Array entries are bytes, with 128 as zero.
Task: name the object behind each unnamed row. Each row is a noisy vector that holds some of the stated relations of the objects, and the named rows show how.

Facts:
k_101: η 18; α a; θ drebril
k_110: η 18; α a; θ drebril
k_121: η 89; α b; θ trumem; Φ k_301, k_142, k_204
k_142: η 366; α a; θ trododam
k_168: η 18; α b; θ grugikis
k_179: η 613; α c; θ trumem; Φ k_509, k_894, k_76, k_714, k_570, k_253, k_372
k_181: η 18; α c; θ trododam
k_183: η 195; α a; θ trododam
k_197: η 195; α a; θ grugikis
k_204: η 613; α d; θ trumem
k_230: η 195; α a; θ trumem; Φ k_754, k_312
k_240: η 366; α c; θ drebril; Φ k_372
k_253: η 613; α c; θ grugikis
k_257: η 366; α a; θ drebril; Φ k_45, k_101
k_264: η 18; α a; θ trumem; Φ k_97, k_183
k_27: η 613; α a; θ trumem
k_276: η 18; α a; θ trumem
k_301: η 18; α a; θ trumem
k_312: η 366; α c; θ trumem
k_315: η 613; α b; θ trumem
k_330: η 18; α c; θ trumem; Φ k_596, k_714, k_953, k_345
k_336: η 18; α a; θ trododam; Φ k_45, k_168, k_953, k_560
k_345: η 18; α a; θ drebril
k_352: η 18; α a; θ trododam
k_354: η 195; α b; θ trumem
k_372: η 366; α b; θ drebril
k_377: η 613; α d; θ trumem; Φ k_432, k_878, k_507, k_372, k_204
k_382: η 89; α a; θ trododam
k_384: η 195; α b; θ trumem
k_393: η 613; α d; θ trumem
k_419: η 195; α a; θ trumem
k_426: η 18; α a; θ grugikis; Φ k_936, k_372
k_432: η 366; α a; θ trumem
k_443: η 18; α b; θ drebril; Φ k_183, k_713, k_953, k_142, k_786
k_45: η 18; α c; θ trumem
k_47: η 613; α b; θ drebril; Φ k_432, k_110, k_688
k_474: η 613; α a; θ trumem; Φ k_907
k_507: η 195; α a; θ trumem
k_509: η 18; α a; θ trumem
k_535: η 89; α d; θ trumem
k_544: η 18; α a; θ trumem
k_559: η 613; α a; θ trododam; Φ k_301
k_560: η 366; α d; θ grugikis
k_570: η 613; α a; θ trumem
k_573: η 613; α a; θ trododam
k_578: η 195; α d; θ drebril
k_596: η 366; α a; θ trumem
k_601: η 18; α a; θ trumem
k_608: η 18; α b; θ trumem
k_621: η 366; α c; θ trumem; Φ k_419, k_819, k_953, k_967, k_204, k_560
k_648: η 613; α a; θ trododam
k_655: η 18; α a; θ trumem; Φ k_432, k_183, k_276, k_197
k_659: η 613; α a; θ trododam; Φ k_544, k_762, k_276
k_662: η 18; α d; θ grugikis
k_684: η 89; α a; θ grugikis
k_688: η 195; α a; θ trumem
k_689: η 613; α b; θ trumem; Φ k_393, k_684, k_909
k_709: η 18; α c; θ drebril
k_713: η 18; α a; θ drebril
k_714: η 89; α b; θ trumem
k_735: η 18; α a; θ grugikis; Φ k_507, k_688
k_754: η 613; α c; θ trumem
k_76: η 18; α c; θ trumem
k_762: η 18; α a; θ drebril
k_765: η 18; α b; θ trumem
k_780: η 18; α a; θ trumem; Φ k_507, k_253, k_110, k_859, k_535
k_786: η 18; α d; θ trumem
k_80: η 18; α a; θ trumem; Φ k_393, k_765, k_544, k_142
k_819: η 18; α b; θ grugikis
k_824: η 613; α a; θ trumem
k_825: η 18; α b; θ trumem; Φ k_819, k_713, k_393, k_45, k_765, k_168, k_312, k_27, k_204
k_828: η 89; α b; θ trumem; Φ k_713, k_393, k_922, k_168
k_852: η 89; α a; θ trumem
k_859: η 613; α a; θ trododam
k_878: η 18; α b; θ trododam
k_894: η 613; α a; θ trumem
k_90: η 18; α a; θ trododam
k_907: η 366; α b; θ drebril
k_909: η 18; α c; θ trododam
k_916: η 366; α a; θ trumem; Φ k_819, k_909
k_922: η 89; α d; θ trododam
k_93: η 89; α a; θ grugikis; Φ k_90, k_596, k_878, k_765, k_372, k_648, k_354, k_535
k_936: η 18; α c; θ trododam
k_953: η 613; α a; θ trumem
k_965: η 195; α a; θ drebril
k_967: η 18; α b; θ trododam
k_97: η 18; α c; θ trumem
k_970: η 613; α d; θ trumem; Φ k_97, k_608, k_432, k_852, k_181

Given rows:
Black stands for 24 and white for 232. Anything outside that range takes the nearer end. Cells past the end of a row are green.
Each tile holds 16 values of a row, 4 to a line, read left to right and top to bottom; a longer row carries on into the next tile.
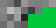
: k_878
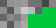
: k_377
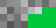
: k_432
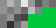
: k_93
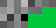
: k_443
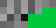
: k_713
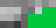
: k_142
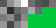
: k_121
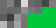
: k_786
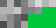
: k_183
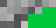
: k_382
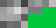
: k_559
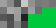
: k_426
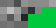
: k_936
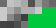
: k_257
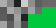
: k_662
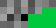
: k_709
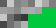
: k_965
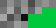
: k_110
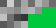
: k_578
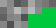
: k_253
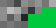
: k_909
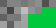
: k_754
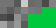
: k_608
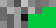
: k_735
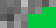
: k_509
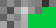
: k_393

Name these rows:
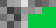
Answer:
k_852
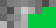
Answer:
k_204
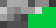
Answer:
k_372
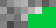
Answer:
k_596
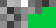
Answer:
k_828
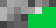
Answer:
k_907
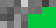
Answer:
k_765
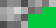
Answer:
k_659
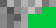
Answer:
k_419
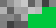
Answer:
k_916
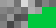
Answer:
k_684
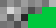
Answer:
k_336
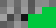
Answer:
k_762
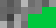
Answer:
k_301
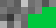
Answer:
k_76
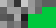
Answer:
k_168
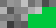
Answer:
k_312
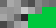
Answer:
k_47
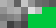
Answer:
k_560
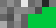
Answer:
k_825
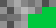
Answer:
k_179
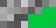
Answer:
k_922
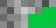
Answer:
k_474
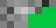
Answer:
k_689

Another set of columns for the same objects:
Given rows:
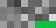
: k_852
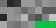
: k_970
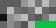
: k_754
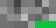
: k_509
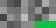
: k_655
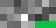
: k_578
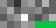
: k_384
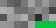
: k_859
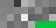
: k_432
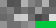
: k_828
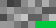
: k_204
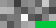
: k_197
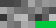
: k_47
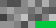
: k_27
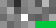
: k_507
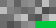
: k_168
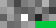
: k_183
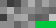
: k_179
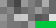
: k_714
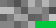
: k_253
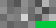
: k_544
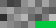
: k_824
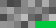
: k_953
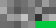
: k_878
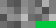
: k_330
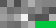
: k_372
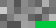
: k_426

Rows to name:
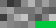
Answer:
k_315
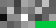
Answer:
k_230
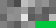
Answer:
k_621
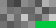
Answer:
k_97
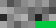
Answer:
k_559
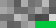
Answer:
k_93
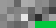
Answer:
k_142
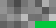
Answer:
k_76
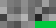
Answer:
k_336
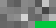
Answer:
k_45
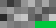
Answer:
k_689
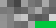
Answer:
k_535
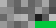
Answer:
k_382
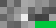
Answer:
k_257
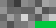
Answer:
k_608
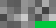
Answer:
k_825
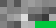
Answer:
k_240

